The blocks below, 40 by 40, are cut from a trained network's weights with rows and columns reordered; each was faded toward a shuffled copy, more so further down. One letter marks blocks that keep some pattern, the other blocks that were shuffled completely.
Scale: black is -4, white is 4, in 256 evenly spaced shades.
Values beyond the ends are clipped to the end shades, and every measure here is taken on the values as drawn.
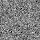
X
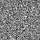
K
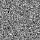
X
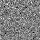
K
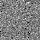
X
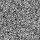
K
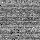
X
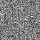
X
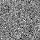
K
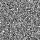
K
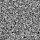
K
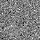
X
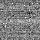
X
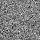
K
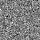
K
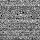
X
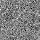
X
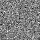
K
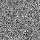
K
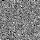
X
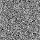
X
